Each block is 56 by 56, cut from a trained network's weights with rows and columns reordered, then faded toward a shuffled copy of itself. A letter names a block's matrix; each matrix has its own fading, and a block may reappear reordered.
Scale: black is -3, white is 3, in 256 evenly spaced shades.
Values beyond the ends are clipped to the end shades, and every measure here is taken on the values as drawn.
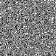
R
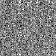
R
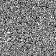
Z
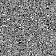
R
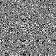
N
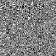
R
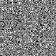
R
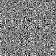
R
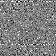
N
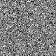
Z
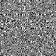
N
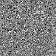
R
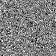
Z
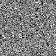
R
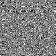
N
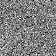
Z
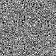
R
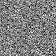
Z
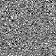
R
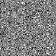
R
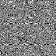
N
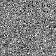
Z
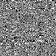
N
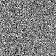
Z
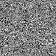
R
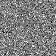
Z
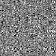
R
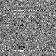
N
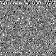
N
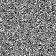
Z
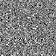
R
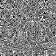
R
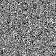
Z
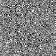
R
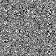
R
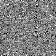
R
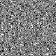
R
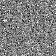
Z
